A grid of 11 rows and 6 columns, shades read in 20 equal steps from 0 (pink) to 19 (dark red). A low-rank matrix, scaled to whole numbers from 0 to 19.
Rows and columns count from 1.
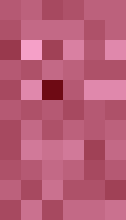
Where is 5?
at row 8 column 2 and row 8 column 4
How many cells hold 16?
0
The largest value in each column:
13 11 19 11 12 12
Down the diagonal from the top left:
9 7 12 8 3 10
